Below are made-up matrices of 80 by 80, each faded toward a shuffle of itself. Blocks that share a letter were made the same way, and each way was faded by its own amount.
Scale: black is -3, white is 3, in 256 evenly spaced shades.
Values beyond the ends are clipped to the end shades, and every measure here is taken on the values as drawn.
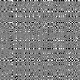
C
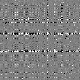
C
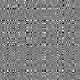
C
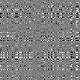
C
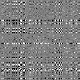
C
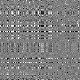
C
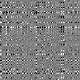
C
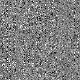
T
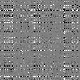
C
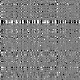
C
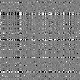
C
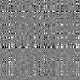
C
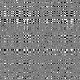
C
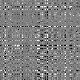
C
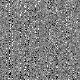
T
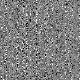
T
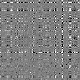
C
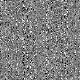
T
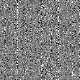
T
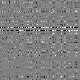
C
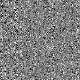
T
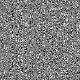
T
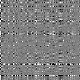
C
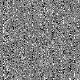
T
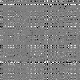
C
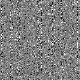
T
